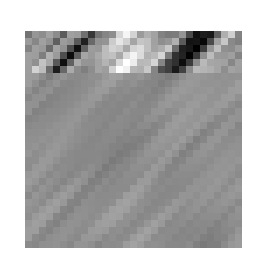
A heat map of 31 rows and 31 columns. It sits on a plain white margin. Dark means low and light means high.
The grain runs diagonally up to the right. The values are skewed, with a long tail toward low values. There is no overall slope. The ninth with the highest average is the top middle. A horizontal seam about 20% of the way down splits the table, and the bottom part is calmer.
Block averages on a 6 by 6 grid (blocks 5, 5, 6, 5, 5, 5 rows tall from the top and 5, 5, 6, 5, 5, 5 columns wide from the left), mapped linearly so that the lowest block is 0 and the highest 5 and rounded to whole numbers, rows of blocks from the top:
3 2 5 4 0 3
3 3 4 3 3 3
3 3 3 3 3 3
3 3 3 3 3 3
3 3 3 3 3 3
3 3 3 3 3 3
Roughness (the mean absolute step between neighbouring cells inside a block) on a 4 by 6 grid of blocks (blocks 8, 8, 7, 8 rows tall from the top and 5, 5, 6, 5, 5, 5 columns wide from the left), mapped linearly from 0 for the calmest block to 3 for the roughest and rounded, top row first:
2 3 2 2 3 2 | 0 0 0 0 0 0 | 0 0 0 0 0 0 | 0 0 0 0 0 0
